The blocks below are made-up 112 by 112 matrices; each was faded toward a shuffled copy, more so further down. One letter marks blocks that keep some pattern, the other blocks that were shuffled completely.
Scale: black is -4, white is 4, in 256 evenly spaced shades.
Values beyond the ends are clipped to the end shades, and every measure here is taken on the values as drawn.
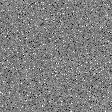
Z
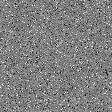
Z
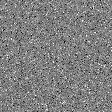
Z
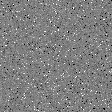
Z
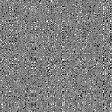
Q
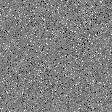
Z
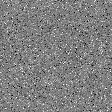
Z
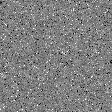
Z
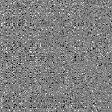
Q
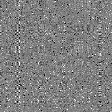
Q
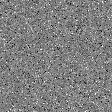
Z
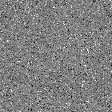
Z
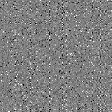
Q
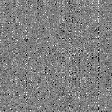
Q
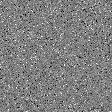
Z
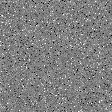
Z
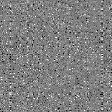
Q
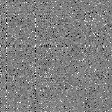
Q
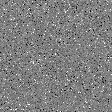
Z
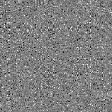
Q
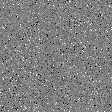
Z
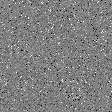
Z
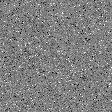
Z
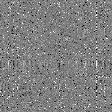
Q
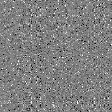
Q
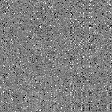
Q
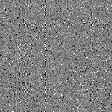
Q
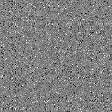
Q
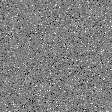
Z
